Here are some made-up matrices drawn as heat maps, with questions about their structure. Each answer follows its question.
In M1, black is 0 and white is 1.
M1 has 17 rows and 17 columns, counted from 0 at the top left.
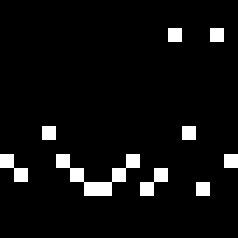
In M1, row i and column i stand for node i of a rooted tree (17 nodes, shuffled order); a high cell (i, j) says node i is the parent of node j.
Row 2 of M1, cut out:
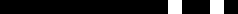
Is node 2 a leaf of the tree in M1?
no
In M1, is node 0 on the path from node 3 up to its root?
no
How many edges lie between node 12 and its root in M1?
1
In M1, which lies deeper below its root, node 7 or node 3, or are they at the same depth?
node 7
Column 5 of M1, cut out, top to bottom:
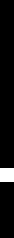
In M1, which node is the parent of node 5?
12
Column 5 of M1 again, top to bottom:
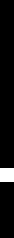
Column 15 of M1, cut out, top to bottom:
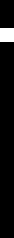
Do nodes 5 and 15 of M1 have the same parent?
no
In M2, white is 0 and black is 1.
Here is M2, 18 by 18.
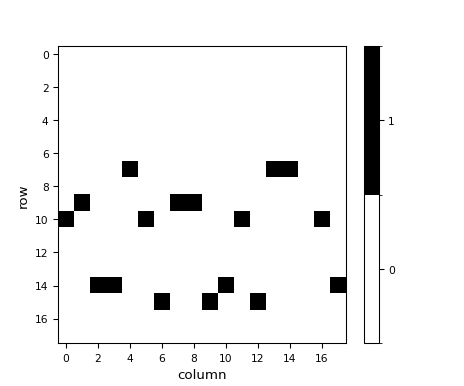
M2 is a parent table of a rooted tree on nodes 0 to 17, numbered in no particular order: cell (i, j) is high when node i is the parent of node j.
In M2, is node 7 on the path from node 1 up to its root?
no
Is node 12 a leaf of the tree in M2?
yes
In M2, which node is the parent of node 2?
14
